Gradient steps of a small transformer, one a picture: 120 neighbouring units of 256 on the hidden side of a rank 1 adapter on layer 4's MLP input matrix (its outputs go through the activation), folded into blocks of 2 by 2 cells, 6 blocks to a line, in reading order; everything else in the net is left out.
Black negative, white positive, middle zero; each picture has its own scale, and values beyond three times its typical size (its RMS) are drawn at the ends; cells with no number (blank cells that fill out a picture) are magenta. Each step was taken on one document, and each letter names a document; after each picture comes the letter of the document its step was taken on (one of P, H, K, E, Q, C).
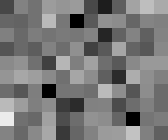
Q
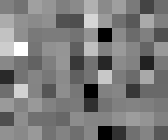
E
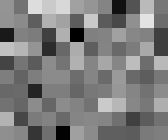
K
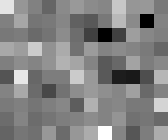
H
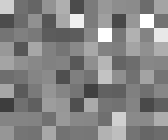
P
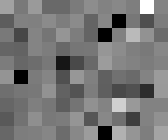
H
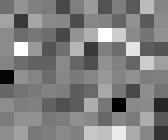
E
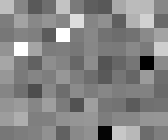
P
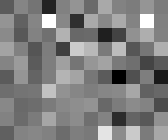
H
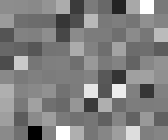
K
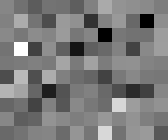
Q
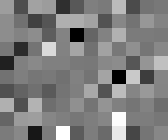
K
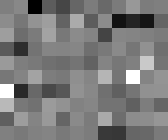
P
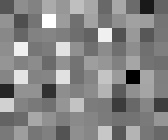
Q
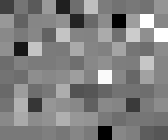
P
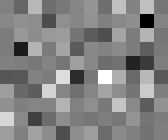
H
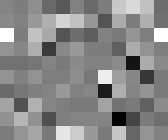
K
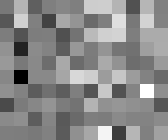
H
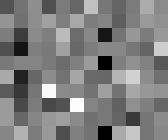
Q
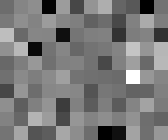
E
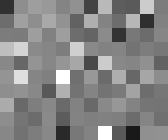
H
